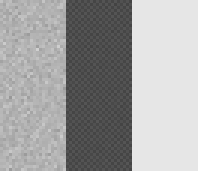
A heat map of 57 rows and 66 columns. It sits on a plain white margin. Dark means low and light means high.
The table splits into one row of 3 panels. Panel 1,1: high, fine-grained, faint in contrast. Panel 1,2: low, checkered, faint in contrast. Panel 1,3: very high, flat.
